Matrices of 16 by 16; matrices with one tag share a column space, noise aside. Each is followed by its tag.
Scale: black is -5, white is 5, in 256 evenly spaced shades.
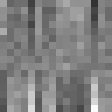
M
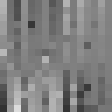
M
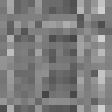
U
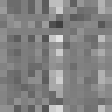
U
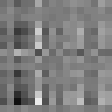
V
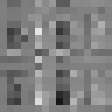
V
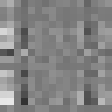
V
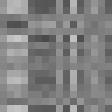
U
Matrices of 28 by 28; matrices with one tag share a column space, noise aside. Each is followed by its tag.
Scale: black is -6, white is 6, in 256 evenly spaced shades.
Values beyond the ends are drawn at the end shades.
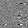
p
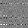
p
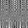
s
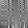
s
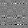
p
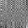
s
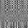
s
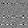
p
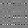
p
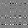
p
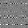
p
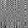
s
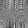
s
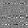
p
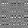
p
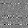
p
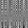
s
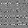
p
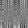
s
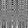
s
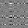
p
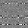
p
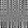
s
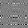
p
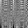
s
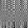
s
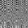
s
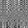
s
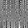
s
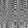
s
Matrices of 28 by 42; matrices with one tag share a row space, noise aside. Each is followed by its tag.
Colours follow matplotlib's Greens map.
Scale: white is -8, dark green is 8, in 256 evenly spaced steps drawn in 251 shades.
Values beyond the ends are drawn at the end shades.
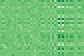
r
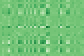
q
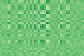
q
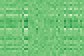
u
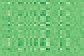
q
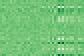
r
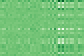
r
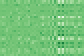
r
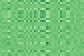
q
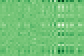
r
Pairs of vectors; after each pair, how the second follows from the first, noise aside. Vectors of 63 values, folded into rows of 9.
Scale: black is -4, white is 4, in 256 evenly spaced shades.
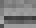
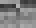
wrapped around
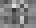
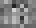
negated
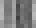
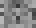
sign-scrambled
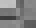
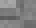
shrunk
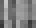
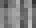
reversed
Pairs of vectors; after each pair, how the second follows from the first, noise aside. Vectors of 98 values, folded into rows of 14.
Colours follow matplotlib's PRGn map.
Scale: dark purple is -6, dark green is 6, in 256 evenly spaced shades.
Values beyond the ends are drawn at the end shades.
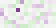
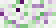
scaled up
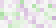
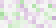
copied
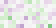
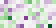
scaled up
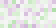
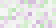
reversed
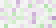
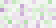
reversed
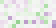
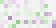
copied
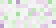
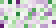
scaled up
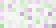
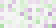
copied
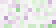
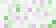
sign-scrambled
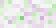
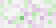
copied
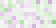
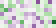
scaled up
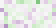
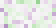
copied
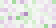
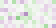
copied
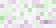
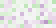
sign-scrambled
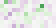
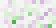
reversed
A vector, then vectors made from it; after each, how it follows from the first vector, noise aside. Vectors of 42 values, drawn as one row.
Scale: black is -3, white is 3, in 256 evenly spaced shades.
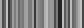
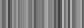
shrunk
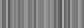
shrunk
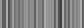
shrunk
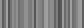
shrunk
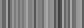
shrunk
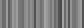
shrunk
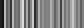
wrapped around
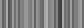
shrunk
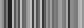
wrapped around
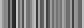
wrapped around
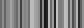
wrapped around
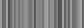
shrunk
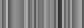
shrunk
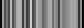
wrapped around
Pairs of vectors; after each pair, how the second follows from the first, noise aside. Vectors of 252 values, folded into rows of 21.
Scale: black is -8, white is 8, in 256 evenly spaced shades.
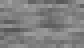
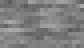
negated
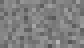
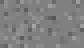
partly zeroed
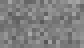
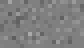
partly zeroed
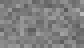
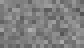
negated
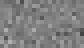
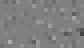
partly zeroed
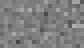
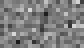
scaled up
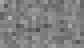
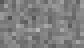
negated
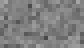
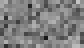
scaled up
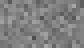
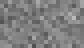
negated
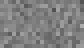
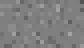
partly zeroed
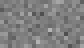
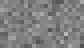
negated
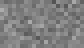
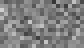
scaled up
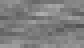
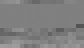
partly zeroed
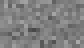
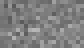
negated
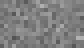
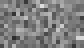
scaled up
